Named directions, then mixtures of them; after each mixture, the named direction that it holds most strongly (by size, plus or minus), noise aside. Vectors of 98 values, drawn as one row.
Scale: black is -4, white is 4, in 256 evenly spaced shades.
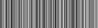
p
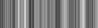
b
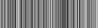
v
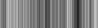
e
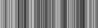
b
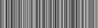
p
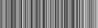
p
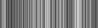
e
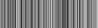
v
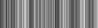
b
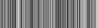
v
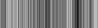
e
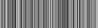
v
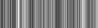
b
